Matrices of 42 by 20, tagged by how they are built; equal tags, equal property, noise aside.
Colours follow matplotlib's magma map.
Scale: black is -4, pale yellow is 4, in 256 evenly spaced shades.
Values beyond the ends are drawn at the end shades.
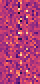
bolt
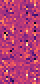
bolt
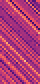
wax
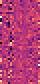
bolt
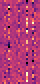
bolt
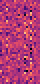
bolt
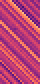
wax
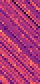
wax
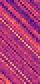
wax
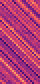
wax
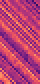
wax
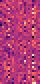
bolt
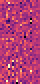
bolt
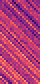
wax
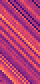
wax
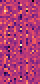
bolt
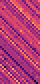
wax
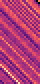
wax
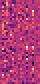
bolt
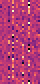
bolt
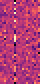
bolt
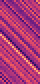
wax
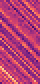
wax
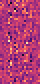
bolt
